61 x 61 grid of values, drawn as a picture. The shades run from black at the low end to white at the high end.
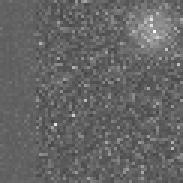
A vertical seam about 20% of the way across splits the table, and the left part is calmer. The top right is the ninth with the highest average. A single bump stands in the top right. The values are skewed, with a long tail toward high values. No row or column stands out.
